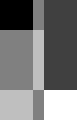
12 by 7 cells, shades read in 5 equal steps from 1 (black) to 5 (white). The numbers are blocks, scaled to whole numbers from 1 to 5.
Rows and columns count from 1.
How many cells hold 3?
24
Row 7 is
3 3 3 4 2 2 2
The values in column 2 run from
1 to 4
